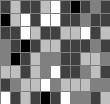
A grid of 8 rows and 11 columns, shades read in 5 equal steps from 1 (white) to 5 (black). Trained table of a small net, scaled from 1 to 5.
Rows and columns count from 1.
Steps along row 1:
down up same down down up up down down up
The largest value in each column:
5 5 5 4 5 4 4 5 4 4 4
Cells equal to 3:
16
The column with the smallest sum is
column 6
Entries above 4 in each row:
1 1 0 1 1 0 0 1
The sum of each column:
26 26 23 24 21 19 25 28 22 25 26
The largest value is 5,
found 5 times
